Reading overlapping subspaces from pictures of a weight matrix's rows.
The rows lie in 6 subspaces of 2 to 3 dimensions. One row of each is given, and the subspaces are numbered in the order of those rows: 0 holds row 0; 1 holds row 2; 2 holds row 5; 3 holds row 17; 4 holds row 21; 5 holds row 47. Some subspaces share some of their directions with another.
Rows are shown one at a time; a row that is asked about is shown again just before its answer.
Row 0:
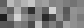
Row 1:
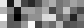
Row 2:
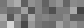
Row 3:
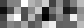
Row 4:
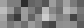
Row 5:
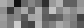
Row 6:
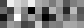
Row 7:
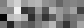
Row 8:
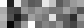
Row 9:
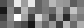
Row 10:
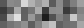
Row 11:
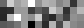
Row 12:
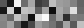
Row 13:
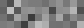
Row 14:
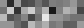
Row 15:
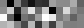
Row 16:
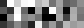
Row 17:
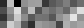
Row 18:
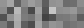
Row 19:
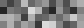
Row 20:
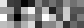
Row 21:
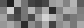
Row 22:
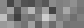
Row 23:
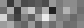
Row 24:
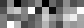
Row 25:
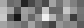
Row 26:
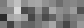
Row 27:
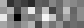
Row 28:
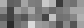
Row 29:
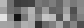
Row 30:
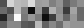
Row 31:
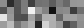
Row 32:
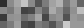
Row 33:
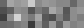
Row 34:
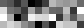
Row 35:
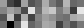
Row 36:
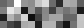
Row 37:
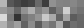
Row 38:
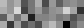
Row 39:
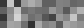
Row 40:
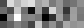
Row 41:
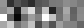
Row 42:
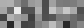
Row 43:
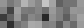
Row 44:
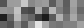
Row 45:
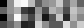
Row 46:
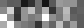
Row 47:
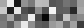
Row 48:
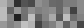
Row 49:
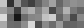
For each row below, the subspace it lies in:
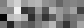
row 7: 2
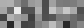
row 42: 2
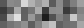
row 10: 0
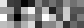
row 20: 4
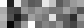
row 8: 3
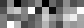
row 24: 3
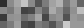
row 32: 4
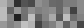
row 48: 5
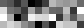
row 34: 4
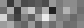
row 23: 5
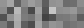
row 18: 2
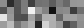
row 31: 0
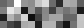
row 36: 2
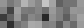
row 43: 3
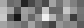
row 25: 0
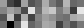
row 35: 1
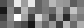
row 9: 5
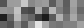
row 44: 5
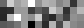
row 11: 5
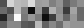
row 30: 1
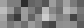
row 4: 0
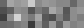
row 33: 5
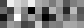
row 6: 1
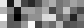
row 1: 3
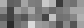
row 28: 3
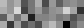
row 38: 2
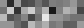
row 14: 4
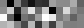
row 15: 4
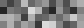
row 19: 0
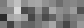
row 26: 2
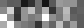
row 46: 3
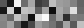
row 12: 5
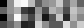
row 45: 4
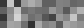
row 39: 3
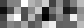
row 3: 0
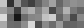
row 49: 3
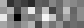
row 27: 1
